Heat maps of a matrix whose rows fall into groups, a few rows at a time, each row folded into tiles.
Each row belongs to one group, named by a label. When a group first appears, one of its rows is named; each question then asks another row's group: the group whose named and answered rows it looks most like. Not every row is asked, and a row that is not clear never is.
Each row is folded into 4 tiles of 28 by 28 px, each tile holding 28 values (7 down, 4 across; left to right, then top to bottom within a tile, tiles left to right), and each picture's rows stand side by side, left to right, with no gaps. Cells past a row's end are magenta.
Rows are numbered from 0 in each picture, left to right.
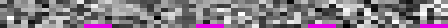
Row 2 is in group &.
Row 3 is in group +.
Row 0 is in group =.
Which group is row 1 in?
+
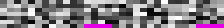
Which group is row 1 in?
=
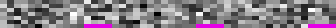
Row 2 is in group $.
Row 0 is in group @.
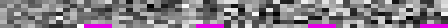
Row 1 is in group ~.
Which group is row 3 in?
=
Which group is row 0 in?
&
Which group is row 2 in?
=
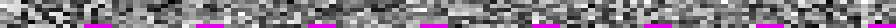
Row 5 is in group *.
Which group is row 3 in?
~
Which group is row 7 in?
*
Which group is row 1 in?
~
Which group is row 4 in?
+
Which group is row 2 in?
&
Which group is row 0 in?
+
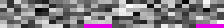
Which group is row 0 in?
@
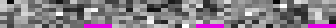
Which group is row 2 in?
$
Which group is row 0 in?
$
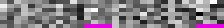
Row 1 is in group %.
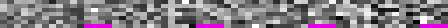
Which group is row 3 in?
+
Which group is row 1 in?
%
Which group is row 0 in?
$
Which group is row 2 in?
&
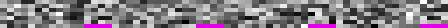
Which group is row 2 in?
$
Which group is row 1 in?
%
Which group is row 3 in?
@
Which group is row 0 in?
+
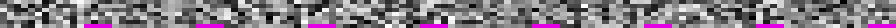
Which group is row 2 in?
*
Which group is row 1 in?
%
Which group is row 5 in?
*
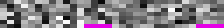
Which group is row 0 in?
*
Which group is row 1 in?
%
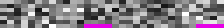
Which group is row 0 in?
=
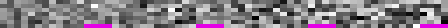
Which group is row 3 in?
$
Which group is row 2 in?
@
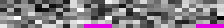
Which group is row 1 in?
=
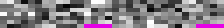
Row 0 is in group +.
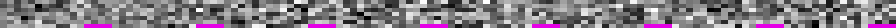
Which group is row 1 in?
&
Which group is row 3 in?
@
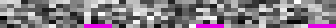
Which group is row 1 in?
$
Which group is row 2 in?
%
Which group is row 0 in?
+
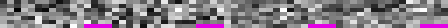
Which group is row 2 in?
%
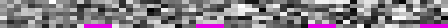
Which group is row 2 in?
+
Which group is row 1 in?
@
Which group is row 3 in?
=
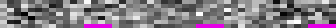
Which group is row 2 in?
$
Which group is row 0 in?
@
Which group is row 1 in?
&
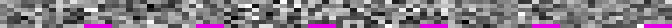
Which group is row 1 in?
~
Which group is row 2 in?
*
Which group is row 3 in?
=
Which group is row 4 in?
@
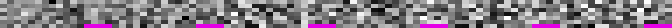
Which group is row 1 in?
=
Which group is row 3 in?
@
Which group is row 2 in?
*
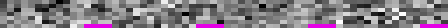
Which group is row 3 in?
%
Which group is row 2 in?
~
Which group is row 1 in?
$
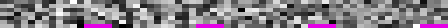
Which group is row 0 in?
%
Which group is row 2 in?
$
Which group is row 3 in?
&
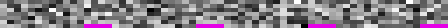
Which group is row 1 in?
@
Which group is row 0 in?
@
